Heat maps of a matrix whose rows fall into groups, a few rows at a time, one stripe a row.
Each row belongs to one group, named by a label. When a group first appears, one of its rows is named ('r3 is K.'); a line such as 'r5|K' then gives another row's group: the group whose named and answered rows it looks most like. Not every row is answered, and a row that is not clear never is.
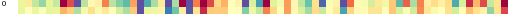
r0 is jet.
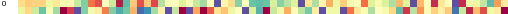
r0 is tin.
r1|jet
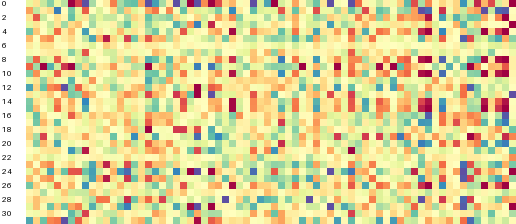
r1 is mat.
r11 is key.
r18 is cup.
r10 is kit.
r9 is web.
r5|tin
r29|jet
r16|mat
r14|kit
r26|kit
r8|kit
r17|mat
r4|kit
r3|jet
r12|key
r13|cup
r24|jet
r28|tin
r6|tin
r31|key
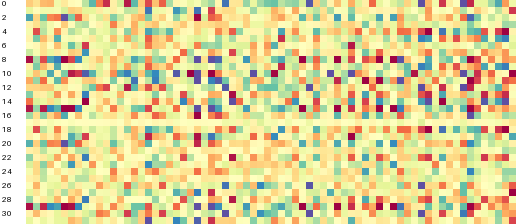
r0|tin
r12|tin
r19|cup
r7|kit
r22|kit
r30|tin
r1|jet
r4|kit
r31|jet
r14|mat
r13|kit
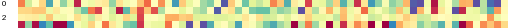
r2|cup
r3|web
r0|mat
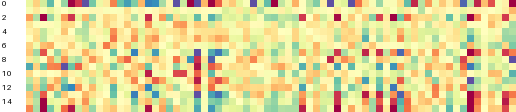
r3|cup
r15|web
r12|key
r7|web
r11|key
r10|cup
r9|key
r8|cup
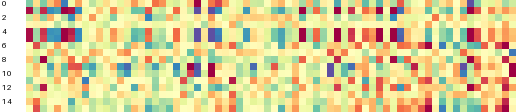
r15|kit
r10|jet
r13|kit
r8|web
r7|cup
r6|kit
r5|web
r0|key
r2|key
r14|kit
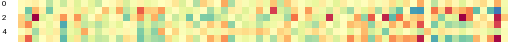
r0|kit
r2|web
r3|kit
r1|mat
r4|key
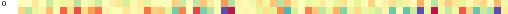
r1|mat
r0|kit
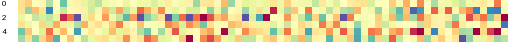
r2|jet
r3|cup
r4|kit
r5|key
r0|kit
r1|mat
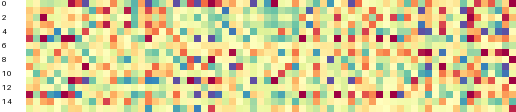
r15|jet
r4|mat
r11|jet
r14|tin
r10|mat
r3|tin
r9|mat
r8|jet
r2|web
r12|kit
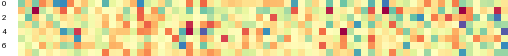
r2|mat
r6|cup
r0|key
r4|cup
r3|key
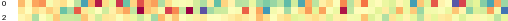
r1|cup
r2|key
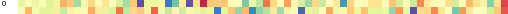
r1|tin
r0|jet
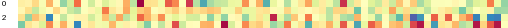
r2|mat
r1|key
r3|kit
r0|cup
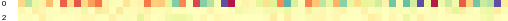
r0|mat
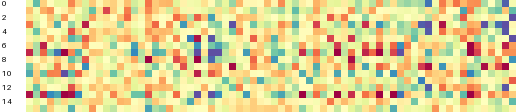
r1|tin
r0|mat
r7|web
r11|tin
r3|mat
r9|kit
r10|key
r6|web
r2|cup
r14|cup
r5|cup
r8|cup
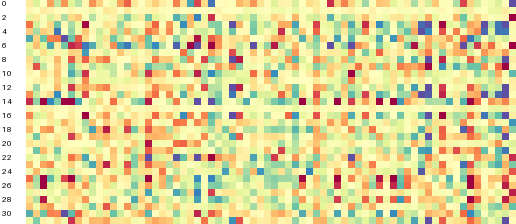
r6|jet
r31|mat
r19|mat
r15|tin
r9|kit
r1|tin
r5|key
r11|cup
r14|web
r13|mat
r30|key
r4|mat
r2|jet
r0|cup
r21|mat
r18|tin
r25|web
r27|jet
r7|kit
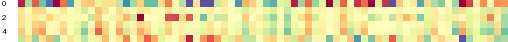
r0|web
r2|cup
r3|tin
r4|tin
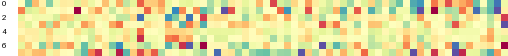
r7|tin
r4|cup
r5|cup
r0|mat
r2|jet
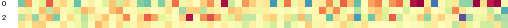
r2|key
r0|kit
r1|cup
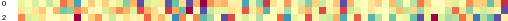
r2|mat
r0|jet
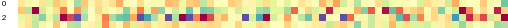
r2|jet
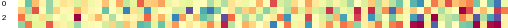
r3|kit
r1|web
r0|mat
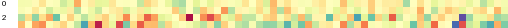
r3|tin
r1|kit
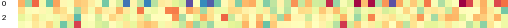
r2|kit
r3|cup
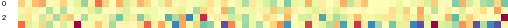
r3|mat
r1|kit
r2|jet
